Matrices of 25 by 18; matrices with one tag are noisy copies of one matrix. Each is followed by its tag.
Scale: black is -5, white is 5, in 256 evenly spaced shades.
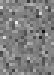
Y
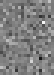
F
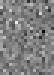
Y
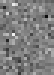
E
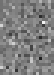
F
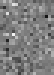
E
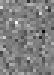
Y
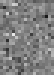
E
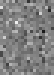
Y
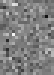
E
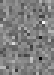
F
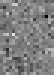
E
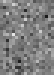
E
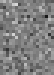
E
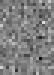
F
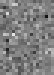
E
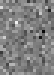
Y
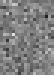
E
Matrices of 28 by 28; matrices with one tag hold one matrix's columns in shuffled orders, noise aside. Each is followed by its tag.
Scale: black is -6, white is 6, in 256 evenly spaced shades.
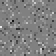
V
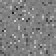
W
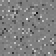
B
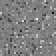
W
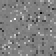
W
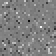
V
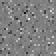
B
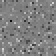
V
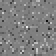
V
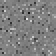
B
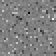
B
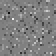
B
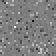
V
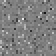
W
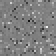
V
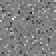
B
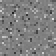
B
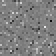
V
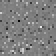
V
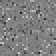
B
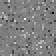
W
